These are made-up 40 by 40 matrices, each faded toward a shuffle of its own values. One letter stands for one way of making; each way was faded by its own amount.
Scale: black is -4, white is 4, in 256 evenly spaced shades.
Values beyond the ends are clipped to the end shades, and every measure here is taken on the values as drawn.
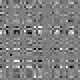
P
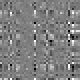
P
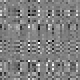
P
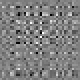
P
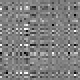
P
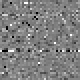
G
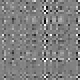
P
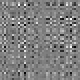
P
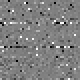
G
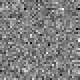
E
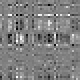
P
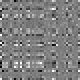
P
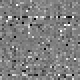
G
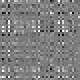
P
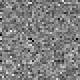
E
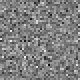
E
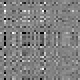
P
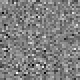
E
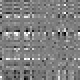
P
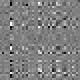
P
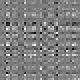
P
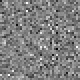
E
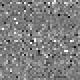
G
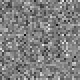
E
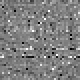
G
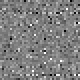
G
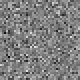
E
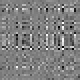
P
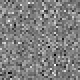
E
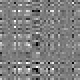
P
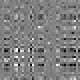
P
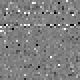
G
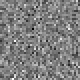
E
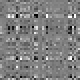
P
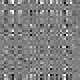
P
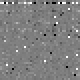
G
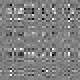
P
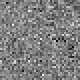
E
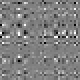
P
